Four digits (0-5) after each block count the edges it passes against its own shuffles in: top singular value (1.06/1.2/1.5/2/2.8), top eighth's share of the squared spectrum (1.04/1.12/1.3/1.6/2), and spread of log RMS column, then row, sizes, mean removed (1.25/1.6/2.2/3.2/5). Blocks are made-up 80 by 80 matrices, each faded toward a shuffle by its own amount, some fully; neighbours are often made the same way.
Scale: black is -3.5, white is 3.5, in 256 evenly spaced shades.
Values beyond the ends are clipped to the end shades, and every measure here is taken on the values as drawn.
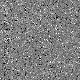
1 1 1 0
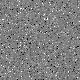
0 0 0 0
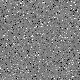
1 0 0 0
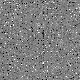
2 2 1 0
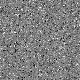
0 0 0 0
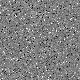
0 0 0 0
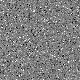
0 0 0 0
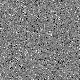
2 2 0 0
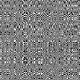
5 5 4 4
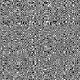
4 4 3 3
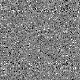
3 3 2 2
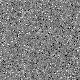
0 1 0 0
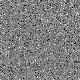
2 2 0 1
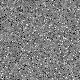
0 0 0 0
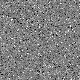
0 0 0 0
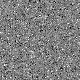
0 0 0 0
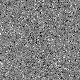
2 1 0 0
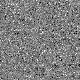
2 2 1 0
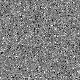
0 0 0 1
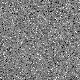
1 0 0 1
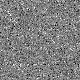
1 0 0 1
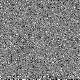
2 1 0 2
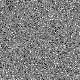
0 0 0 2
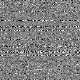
2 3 0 4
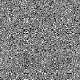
4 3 2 2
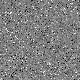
0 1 0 0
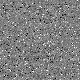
2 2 0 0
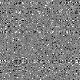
4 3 2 2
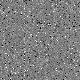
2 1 0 0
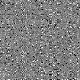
4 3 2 2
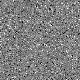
3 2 0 0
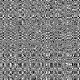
5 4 3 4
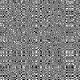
5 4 3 3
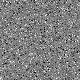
1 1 0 0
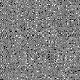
4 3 1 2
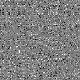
4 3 1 1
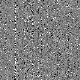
2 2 3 0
